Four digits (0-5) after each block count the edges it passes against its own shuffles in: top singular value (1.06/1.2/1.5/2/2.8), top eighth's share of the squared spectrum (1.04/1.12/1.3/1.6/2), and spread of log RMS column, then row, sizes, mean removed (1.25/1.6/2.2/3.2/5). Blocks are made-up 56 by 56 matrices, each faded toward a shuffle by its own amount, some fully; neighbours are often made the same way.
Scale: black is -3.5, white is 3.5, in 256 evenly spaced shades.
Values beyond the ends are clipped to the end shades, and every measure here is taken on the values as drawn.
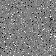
2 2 0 0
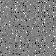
4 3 2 1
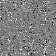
3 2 1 0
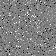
0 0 0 0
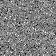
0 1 0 0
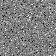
0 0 0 0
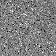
0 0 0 0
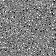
0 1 0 0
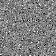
1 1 1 1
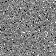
0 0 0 0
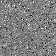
0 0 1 0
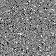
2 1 0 0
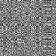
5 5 3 3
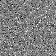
1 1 0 0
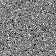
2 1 0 0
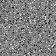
2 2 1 0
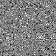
3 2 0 1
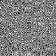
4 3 2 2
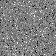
0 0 0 0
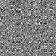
4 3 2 2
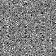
3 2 1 0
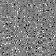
3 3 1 1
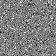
0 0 0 0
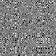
4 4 2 2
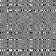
5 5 3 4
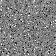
1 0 0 0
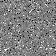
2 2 0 0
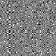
4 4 2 2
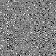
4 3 1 1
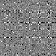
4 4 2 2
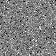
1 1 0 0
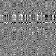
4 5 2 3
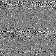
2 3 0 3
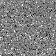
0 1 0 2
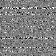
2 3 0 3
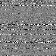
2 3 0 4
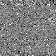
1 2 0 2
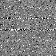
2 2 0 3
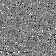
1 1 0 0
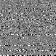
2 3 0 3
